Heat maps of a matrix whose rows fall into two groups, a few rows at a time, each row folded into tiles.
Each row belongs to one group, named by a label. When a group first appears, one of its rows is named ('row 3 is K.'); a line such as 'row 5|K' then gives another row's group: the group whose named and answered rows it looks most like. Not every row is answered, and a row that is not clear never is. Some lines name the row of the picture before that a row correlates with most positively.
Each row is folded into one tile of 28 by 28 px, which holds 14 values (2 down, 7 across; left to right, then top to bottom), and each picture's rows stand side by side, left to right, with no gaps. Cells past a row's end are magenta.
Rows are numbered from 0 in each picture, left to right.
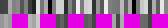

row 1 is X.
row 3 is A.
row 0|X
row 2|A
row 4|X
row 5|A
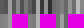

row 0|X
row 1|X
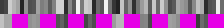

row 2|A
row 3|A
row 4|X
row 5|A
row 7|A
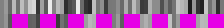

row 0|A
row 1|A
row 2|A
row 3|X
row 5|X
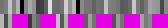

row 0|X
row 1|A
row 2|X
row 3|A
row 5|X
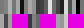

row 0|X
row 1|A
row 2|X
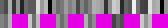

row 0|X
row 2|X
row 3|X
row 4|A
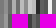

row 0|A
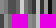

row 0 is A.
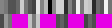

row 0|A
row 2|A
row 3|A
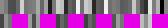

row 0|A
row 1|X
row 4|A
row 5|X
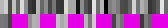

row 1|X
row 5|A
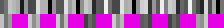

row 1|X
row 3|A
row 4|X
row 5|A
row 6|A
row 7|X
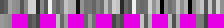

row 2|X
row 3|A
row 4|A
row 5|X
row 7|A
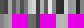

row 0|X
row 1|A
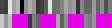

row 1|A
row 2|X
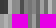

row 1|A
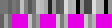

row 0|A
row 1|X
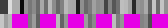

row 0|X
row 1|A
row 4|X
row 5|A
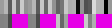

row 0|A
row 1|A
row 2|X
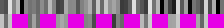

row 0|X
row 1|A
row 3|A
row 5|X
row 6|X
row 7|X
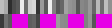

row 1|A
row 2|X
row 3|A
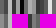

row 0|X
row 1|A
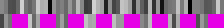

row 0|A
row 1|X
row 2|A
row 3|X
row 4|X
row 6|X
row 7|A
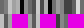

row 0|X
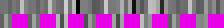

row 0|A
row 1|A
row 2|X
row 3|A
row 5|X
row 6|A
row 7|X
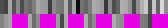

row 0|X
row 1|X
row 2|X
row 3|X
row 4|X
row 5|A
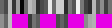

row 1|A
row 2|A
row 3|X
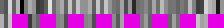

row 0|X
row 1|A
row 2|A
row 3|A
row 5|A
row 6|A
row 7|X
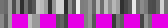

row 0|X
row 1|X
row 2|A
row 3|A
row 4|A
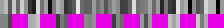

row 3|X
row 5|X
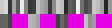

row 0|A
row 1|X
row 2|A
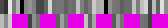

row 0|X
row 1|A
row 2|A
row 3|X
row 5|A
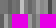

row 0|A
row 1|X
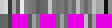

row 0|A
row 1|A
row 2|A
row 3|X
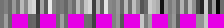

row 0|A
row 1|A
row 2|A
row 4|A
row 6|A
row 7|X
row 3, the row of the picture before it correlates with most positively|0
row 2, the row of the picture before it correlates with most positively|2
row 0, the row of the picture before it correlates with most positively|2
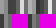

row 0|A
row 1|A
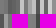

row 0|A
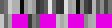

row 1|A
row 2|X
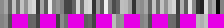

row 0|A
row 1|A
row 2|A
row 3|A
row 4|X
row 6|A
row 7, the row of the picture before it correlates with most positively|2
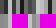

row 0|X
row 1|X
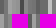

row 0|X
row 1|A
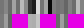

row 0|A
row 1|X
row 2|A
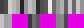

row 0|X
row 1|A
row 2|A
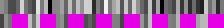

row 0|A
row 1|X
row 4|A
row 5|X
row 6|X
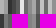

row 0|A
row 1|A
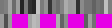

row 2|X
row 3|A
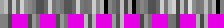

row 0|A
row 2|A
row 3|X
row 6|A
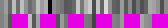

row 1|X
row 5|X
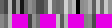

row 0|X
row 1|A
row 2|X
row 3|A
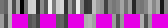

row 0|X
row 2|A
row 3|X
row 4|X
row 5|X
